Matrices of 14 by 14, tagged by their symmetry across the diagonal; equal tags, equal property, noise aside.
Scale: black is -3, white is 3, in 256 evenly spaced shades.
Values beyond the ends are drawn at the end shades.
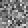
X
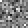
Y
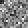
Y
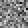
X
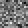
X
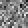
X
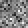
Y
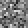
X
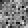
Y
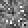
Y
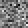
X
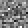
X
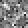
Y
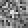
Y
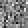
X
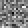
X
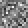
Y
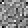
Y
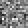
X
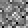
Y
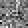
X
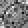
Y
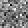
X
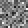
Y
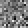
X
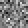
X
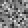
Y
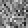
X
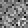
Y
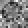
Y
